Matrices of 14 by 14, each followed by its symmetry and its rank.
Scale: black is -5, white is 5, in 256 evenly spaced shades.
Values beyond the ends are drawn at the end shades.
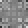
symmetric, rank three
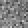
antisymmetric, full rank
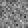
symmetric, full rank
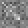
symmetric, rank three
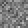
symmetric, full rank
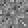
symmetric, full rank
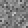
symmetric, full rank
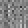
neither, rank three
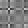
symmetric, rank one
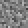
antisymmetric, full rank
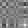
symmetric, rank one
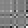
symmetric, rank one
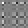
symmetric, rank one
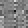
neither, rank three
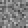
antisymmetric, full rank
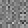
neither, rank three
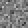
symmetric, full rank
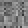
neither, rank three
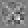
symmetric, rank three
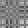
symmetric, rank one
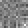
symmetric, rank three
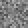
antisymmetric, full rank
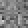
neither, rank three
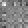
symmetric, rank three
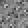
symmetric, full rank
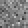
antisymmetric, full rank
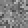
antisymmetric, full rank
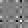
symmetric, rank one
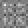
symmetric, rank three
